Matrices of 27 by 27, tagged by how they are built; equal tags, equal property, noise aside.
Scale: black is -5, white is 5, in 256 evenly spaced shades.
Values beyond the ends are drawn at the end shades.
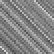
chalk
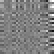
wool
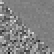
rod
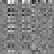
wool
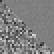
rod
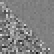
rod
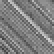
chalk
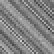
chalk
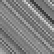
chalk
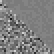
rod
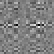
wool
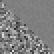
rod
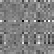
wool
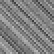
chalk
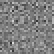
wool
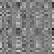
wool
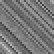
chalk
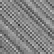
chalk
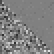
rod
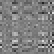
wool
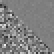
rod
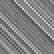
chalk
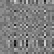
wool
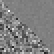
rod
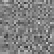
wool
